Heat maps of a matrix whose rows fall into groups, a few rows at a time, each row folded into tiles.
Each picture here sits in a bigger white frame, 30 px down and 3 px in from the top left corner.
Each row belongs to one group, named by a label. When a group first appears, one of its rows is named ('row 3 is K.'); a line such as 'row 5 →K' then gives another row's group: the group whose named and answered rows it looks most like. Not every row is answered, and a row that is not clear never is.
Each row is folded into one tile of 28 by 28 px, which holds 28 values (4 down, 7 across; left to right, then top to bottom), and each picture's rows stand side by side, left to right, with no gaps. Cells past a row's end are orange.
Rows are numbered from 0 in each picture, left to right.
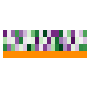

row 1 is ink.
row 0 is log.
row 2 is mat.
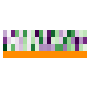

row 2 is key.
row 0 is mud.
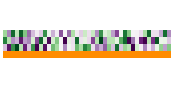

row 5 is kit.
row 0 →key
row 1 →ink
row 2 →log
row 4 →key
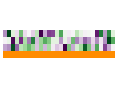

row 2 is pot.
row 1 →log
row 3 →mud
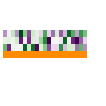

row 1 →ink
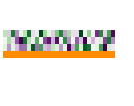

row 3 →mud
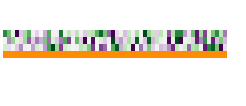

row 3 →ink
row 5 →kit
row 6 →kit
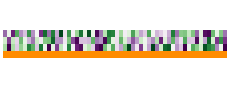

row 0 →log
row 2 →key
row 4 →key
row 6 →pot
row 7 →mud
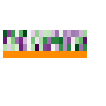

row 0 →key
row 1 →ink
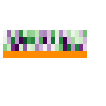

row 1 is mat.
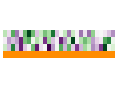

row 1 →key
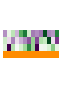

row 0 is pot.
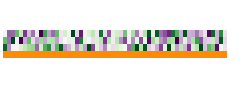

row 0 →ink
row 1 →log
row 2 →ink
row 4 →pot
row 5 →ink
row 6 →ink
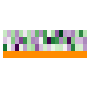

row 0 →mat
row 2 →kit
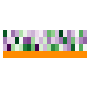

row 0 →pot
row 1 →pot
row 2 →kit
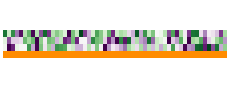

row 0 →mat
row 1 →log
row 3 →key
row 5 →kit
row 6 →mat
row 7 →log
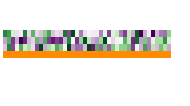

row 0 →kit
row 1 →pot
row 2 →ink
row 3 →log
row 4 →mud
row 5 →log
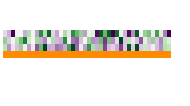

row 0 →log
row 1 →key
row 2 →key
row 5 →ink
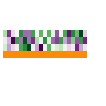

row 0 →pot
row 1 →kit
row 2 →mud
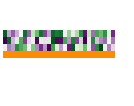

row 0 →kit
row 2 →kit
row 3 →key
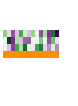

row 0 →kit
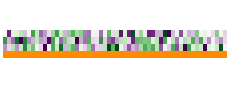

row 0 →pot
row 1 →mat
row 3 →pot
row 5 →mud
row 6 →log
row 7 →pot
